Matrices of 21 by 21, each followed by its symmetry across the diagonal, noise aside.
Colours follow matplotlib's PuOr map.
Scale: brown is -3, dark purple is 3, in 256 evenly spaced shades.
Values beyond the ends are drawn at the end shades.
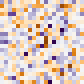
neither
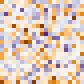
neither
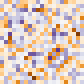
symmetric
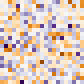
neither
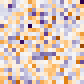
neither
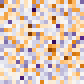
neither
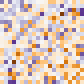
symmetric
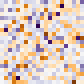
neither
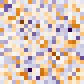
symmetric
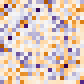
symmetric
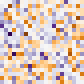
neither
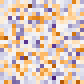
neither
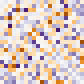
symmetric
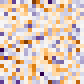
neither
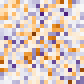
symmetric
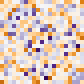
symmetric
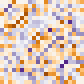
symmetric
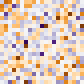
symmetric
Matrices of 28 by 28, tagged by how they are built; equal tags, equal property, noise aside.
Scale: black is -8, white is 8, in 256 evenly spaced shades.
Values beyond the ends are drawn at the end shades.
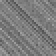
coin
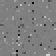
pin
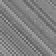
coin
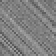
coin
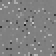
pin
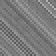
coin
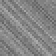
coin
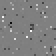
pin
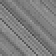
coin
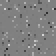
pin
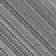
coin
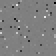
pin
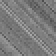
coin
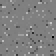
pin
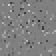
pin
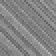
coin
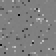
pin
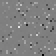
pin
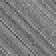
coin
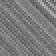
coin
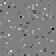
pin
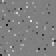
pin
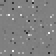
pin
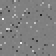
pin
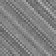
coin
